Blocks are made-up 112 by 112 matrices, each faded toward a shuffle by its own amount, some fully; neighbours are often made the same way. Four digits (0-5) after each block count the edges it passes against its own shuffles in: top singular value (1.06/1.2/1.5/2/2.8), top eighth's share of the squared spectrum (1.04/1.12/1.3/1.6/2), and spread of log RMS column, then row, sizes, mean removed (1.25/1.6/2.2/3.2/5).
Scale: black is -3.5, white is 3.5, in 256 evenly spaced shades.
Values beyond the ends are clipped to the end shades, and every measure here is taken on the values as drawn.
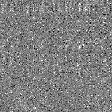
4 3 1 1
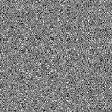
4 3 2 2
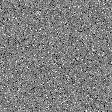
0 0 0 0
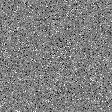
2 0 0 0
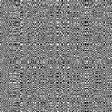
5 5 4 4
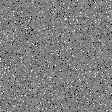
0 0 0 0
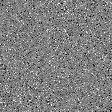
0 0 0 0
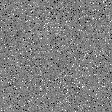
2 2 0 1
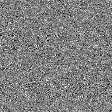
1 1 0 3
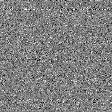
1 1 0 3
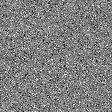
2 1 0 0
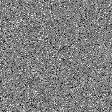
3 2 1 0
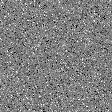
0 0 0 0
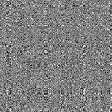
5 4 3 3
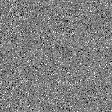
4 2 1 1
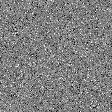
2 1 0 0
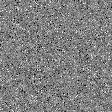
2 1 0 0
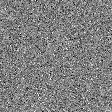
0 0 0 0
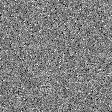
0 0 0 0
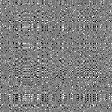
5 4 3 3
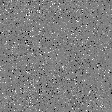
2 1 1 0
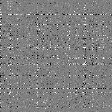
3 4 3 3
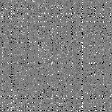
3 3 3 3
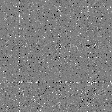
3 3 2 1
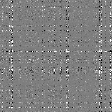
3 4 4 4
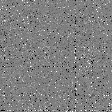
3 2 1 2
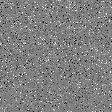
1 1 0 1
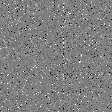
2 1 1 0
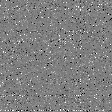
2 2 1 1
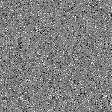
3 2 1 0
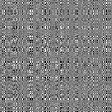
5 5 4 4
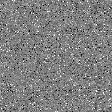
3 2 1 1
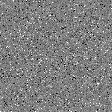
3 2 0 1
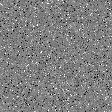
2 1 0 0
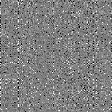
5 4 3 2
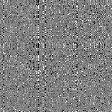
5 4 3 2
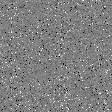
2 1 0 0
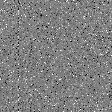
3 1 0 0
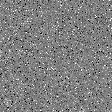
2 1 0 0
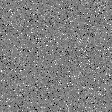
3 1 0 0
